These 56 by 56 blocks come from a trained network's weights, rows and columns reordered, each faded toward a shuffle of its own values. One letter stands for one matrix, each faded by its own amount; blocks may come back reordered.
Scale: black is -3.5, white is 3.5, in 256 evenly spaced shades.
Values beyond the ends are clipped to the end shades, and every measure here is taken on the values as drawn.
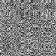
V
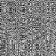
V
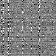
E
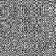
V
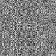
V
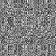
V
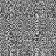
V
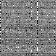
E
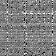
E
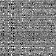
E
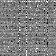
E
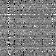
E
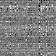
E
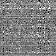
E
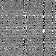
E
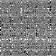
E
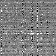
E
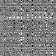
E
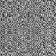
V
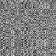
V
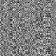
V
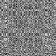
V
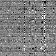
E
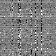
E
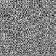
V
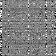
E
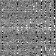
E
